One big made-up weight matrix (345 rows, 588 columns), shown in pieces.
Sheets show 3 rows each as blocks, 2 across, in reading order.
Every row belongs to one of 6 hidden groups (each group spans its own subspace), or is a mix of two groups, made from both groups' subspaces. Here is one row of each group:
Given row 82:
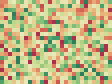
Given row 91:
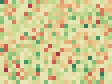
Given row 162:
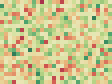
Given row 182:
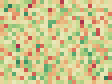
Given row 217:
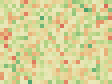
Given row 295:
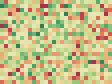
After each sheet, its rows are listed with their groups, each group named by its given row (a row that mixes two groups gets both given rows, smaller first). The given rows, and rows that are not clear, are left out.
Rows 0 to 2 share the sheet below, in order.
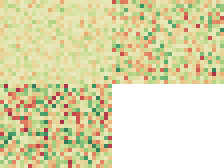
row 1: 91
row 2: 182
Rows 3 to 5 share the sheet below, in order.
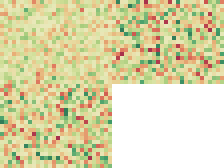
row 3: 162
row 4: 182
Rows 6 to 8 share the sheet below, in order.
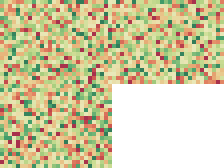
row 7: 217
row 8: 82
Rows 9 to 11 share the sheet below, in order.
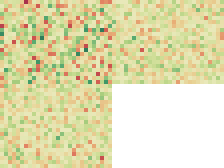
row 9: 82
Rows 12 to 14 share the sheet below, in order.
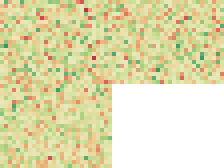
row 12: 217
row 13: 182
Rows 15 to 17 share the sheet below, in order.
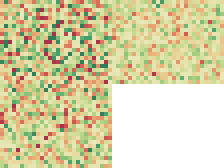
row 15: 217
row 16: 295
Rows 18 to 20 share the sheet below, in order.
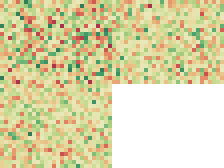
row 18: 82
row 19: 82
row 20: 162
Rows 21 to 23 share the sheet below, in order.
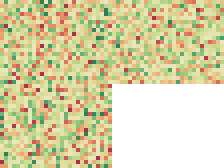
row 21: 295
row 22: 217
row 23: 82
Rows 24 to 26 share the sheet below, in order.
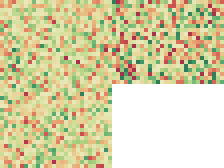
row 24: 82
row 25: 91
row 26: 162
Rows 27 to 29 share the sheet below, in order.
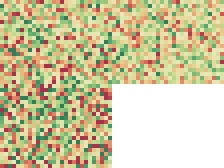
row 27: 162
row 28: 182
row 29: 295
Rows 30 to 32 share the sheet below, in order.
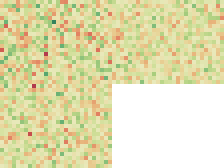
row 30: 182
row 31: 217
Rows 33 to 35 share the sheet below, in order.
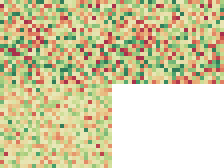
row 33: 162
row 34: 162
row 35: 82 and 91
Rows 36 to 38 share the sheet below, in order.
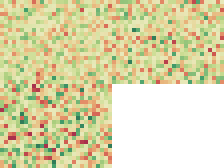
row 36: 162
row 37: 82
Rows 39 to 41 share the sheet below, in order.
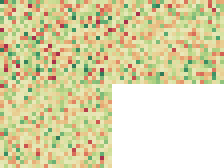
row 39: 91
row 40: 91 and 295
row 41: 91
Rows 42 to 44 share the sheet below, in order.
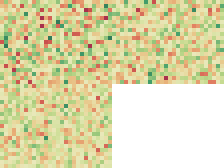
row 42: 217
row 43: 162
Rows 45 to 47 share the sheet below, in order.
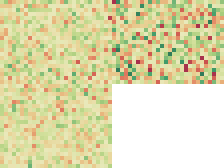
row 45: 82 and 217
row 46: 91
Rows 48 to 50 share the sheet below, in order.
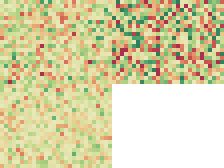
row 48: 295
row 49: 182
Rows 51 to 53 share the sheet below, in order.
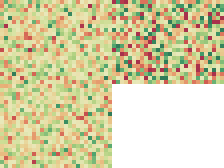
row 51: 162 and 182
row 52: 91
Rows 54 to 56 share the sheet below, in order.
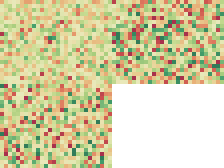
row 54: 217
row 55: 217
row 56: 91
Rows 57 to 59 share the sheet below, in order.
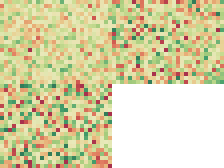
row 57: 162
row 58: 217
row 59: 217
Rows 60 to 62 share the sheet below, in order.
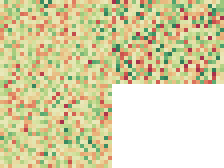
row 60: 295
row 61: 91
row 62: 182
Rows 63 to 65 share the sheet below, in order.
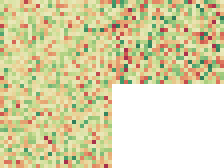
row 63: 82
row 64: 82 and 295
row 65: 217
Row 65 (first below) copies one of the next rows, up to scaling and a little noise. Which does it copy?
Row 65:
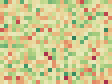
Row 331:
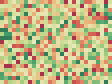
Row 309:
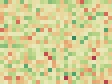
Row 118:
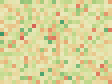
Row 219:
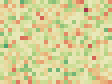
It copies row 309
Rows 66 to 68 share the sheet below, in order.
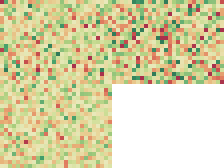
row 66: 91
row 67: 217
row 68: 162 and 217
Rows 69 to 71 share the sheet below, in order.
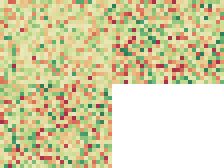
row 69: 82
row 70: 162
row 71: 295
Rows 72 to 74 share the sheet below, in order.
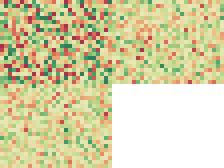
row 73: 162
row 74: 182
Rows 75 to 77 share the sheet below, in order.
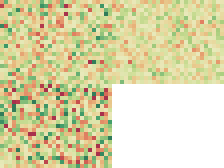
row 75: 295
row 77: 295
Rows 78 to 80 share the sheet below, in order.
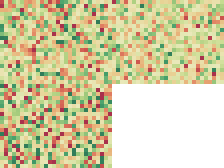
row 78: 295
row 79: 91
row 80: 91
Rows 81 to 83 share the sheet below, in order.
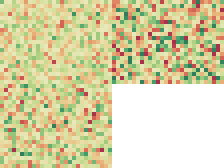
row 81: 91 and 217
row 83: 82 and 217
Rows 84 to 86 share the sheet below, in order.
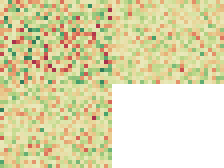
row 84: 162 and 182
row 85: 82
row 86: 82 and 182
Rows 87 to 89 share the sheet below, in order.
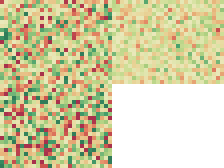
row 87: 217
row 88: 182
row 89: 182
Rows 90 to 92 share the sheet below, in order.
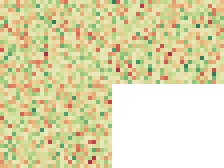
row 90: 182
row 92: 82 and 217
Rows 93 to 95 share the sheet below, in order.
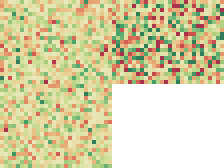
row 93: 82
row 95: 217
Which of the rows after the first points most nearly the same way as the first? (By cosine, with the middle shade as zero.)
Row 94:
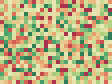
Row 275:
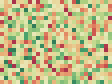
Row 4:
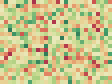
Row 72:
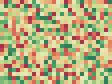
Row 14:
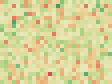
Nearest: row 275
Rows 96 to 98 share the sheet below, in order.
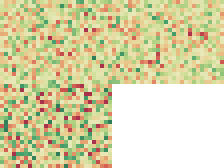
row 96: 82 and 217
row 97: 182
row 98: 217
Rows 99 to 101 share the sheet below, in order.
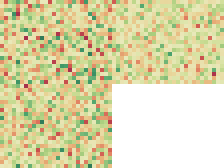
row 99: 82
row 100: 91
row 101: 82
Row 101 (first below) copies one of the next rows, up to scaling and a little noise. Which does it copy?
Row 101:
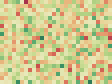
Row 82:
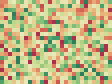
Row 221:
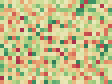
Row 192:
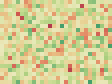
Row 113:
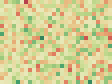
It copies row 113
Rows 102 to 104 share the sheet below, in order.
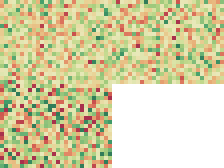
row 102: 295
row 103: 182
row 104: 182
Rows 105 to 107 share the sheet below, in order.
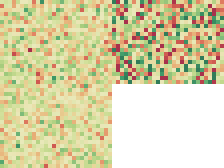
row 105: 162
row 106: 91
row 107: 82
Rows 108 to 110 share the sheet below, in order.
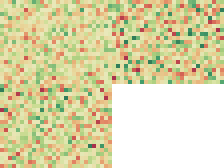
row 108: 162
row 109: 182 and 217
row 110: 295
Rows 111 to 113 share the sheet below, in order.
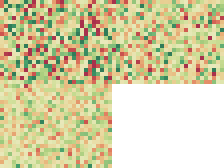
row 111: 182
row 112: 91
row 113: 82
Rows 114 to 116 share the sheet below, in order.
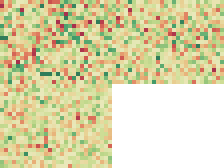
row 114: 295
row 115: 82 and 182
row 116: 182
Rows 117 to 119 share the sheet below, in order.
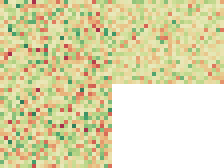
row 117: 182
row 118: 217
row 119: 82
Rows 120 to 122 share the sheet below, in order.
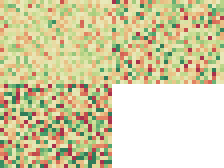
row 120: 182
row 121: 91
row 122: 82
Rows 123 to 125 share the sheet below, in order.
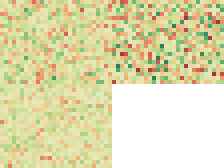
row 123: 162
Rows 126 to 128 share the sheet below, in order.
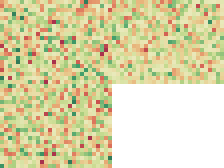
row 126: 82
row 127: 295
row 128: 91 and 182
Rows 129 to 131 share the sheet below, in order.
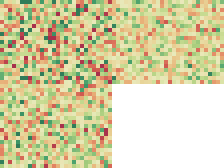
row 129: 217
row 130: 82
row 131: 82
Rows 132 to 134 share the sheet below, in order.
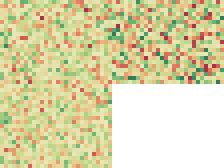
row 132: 217
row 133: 217
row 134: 217
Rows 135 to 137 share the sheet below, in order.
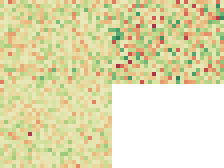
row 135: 91
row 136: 217
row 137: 162
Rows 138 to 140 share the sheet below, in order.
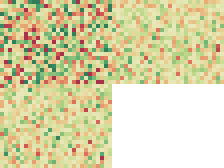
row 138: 162
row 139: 82
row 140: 91
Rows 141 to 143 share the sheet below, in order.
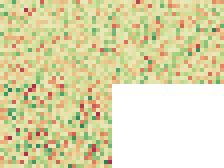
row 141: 82 and 162
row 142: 82
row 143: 182
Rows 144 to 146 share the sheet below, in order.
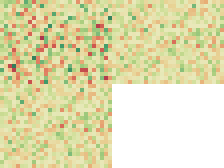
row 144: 82
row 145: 82
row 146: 82
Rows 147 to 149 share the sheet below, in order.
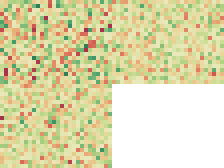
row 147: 82
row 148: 91
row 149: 217
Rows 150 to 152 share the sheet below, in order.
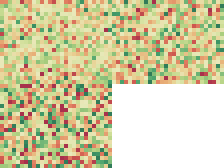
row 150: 217
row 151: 162
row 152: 217
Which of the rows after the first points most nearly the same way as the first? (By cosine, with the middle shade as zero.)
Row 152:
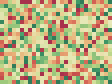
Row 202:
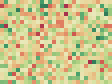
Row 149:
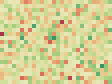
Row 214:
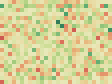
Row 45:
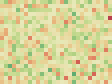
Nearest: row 149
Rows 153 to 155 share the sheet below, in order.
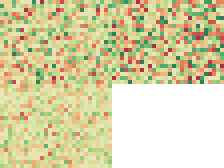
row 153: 162
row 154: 82
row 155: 182 and 217
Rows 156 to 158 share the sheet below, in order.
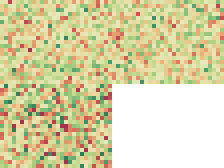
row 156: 91 and 162
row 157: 217
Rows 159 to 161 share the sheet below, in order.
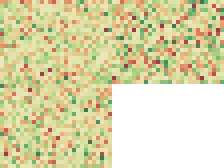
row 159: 217
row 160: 82
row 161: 91
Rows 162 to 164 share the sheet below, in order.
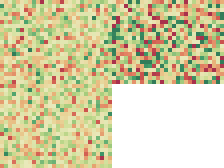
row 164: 91
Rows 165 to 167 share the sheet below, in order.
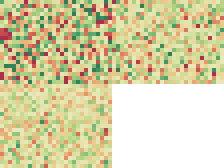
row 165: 217
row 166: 91
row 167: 82
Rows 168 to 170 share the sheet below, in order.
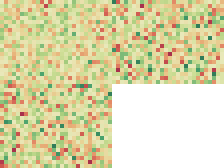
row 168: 295
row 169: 91
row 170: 82
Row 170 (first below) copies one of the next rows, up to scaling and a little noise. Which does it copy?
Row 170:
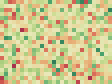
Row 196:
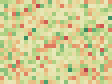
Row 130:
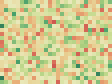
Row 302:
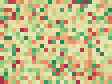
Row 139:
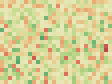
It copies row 302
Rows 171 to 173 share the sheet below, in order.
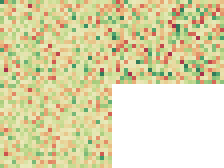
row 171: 91
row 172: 91 and 295
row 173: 91
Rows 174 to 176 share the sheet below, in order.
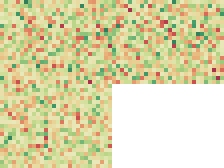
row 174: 82
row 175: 182
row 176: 182
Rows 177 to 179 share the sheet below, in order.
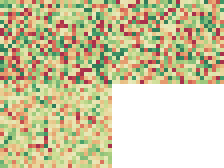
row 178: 182
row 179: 182
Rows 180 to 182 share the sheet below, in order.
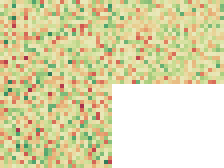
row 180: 162 and 295
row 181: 162
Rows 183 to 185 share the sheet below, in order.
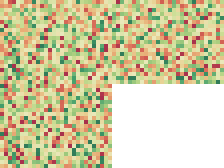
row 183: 82
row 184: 217
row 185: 91
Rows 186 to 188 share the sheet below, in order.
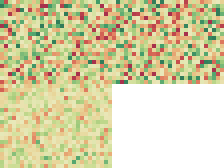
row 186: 295
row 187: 295
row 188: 82 and 295
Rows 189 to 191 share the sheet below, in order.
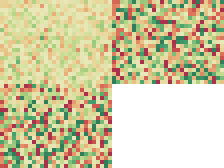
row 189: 82
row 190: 82
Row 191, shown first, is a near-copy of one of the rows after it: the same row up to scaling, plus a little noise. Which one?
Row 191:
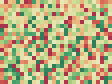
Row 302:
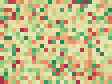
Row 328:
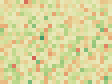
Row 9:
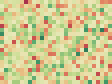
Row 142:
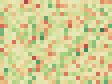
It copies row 328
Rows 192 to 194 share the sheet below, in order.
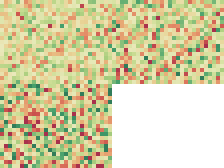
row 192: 82
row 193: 82
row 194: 162
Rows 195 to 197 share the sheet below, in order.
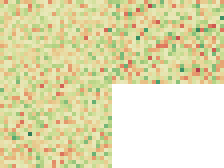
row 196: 82
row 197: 162
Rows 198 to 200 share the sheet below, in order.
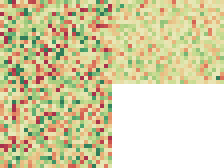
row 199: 182
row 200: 295
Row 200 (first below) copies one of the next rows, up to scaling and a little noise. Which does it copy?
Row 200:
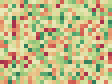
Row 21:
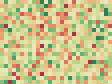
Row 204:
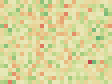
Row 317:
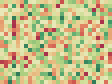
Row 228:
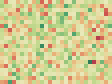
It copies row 317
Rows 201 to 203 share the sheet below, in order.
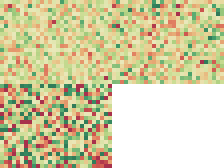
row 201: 182
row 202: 295
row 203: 217
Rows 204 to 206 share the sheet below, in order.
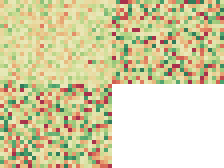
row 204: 295
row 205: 82
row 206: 217
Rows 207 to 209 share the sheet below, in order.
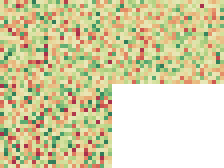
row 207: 182
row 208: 162 and 182
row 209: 91
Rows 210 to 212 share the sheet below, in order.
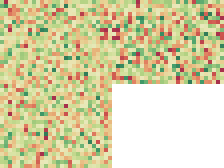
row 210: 182 and 295
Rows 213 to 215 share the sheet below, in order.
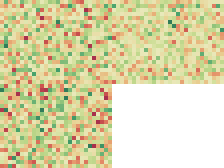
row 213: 217
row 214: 91 and 295
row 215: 295
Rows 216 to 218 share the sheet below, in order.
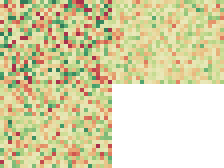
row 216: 217
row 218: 82 and 91
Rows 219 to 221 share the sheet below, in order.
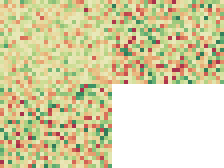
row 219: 217
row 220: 162
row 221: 82
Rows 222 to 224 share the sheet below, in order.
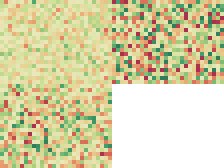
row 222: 182
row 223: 91
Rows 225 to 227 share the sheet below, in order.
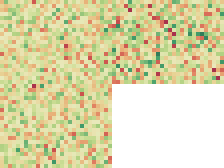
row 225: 182
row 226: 182
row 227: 162 and 182
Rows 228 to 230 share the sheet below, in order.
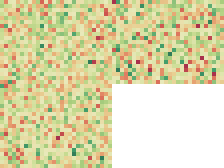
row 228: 295
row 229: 91
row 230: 91
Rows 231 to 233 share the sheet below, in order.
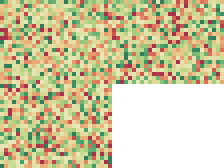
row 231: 217
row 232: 295
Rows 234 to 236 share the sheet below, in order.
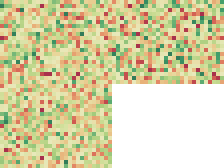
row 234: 295
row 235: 91 and 182
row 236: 217
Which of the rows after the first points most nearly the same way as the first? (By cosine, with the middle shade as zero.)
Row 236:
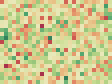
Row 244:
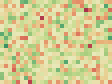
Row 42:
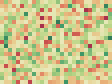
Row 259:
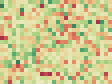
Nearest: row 42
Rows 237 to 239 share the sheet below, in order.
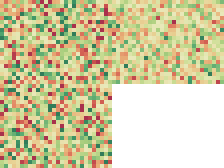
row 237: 295
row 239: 182
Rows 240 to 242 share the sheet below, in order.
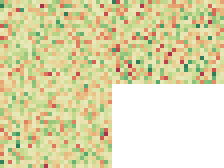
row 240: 295
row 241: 91
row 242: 82
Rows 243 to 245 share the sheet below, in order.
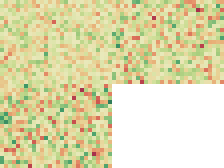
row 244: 217
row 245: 217
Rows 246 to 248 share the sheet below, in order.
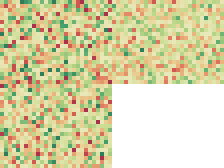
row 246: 217
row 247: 162
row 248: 91
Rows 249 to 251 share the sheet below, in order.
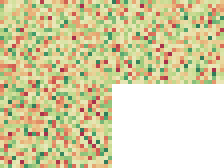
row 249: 162 and 217
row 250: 91
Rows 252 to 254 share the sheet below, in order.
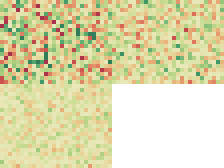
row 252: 182
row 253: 162 and 182
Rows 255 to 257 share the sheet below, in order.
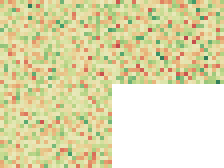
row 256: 217
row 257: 82
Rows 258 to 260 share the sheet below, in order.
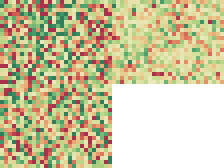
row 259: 295
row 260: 182
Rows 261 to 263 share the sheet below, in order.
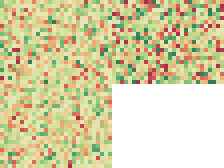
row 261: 82
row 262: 162
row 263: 91 and 182
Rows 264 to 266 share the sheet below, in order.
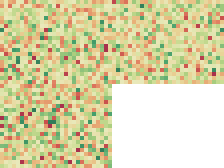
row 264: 82
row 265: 91
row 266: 217
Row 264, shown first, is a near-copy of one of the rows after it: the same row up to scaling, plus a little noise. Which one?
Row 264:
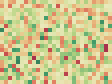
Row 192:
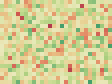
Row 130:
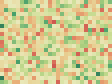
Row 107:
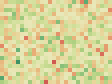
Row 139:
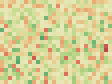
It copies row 139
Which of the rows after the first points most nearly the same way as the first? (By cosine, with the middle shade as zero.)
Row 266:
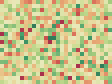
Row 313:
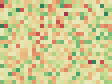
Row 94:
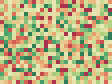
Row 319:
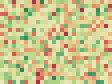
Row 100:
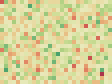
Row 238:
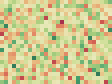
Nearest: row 238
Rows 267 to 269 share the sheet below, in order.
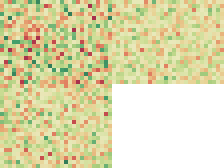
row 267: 162
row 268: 162
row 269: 217
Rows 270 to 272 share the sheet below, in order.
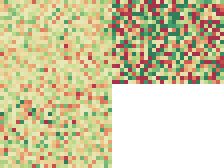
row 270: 182
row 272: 82 and 217
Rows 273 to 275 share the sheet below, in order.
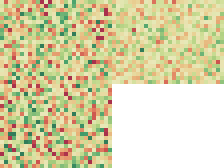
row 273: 295
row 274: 162 and 217
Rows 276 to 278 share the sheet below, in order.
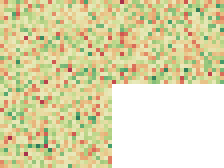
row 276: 82
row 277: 91
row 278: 182
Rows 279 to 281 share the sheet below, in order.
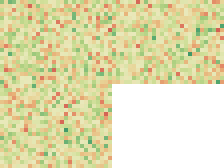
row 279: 91
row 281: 182
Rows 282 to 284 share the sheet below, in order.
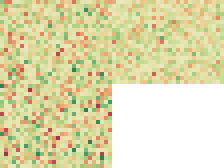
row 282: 91
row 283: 217
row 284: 91
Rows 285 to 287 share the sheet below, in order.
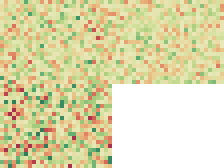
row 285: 82 and 295
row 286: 162
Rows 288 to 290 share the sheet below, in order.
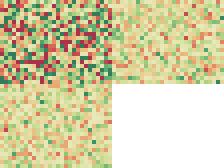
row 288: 182
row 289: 217
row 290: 217
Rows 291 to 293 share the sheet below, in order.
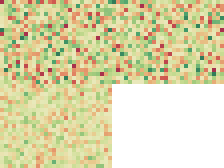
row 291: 91 and 217
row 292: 91
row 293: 162
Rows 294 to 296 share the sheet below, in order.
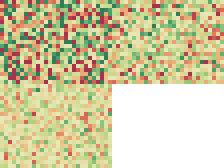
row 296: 82
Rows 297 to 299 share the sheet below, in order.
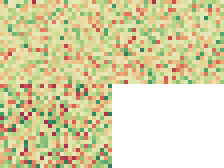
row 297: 182
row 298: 162
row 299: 217
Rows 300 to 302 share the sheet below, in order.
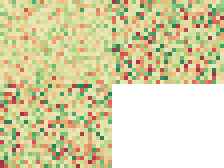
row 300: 162
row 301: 91
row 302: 82
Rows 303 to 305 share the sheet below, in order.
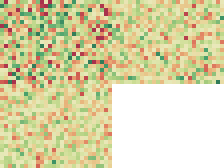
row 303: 295
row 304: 217
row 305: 162
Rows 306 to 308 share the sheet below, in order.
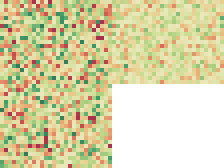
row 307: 82 and 295
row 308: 182
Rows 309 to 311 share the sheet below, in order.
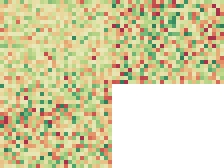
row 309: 217
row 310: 295
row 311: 217
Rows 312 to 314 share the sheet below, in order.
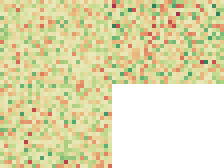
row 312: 182 and 217
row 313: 295
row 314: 162 and 217
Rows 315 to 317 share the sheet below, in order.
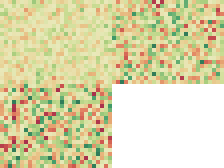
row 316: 295
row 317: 295
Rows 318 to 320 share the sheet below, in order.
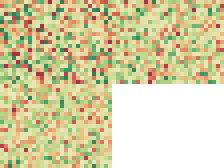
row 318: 162 and 217
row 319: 162
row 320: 217 and 295
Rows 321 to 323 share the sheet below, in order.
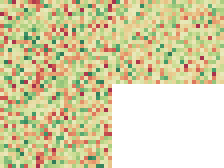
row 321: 162
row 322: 91
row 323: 162
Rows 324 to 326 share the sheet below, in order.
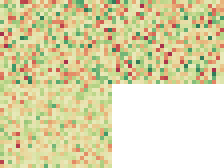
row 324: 217
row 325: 91
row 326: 82
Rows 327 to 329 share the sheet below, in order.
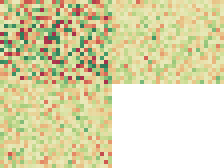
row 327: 217
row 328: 82
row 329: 91 and 182
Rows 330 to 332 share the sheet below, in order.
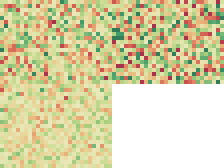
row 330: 182
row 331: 217
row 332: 295
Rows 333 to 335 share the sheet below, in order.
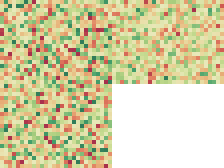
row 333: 82 and 182
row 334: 162
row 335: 217
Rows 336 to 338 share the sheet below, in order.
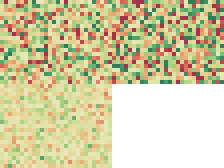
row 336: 182
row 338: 295
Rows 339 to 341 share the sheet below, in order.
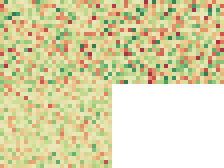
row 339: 162 and 182
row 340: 162
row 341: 91 and 182
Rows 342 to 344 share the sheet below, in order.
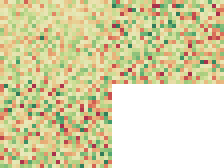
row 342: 82
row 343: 295
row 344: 182
